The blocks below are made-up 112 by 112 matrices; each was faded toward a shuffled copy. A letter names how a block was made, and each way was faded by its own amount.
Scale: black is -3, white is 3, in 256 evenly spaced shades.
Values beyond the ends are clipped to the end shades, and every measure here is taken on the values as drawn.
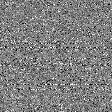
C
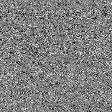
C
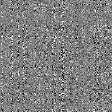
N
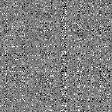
N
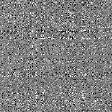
N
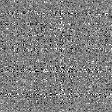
N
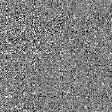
N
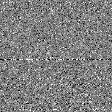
C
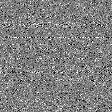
C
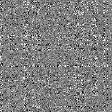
N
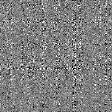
N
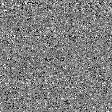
C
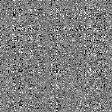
N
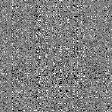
N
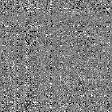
N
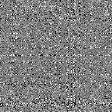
N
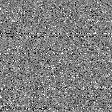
C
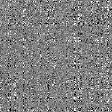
N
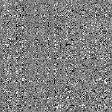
N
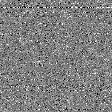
C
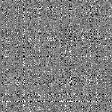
N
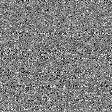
C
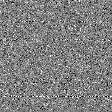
C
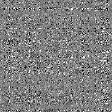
N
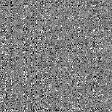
N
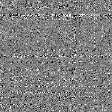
N
